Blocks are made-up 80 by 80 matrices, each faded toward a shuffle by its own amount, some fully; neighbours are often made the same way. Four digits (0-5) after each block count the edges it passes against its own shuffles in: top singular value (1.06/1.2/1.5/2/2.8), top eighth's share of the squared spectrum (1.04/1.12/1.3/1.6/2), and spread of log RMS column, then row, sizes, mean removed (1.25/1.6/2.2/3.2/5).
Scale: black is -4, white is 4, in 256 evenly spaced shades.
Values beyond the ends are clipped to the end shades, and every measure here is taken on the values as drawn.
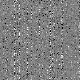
2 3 3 0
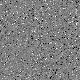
1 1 1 0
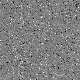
0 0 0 0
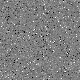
0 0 0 0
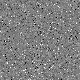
0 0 0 0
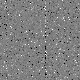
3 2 1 0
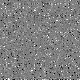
3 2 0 1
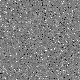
0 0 0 0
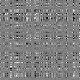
5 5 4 4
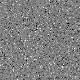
2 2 0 0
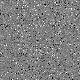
3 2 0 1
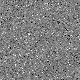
0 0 0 0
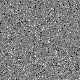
1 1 1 0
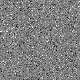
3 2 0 0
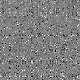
4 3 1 2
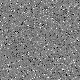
1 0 0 0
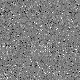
2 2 0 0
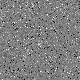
2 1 0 0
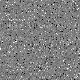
3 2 1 1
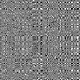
5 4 3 3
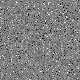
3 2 0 0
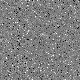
2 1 0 0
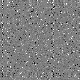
4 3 1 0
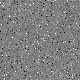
2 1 0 0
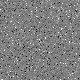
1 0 0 0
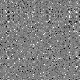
4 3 2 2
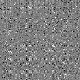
4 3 2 2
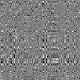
5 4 3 3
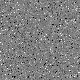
0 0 0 0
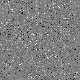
3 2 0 0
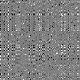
5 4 3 3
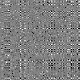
5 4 3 3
